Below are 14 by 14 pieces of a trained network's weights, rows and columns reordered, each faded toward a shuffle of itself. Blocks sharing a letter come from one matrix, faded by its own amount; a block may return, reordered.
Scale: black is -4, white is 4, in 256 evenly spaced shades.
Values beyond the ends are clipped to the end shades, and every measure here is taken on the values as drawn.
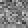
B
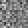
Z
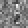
Z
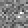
B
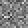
B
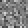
B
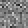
B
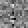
Z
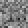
B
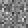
Z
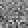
B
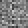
Z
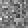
B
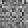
Z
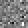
Z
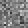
Z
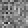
B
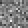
Z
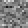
B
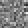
Z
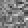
Z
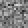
B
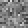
B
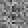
Z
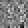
Z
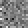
Z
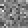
Z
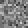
B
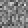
B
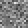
B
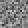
B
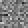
B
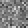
B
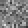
Z
